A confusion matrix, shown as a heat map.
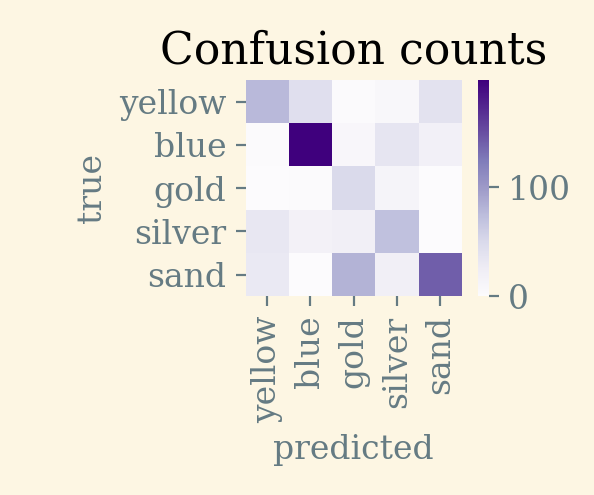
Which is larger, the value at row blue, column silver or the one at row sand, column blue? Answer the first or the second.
the first
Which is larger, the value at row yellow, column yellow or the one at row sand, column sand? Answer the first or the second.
the second
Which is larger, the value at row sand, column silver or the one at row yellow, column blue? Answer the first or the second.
the second
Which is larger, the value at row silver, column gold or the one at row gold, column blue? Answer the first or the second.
the first
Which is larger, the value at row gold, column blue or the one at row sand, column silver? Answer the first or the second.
the second
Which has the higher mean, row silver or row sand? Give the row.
sand
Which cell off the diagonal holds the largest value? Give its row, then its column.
sand, gold
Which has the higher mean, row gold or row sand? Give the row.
sand
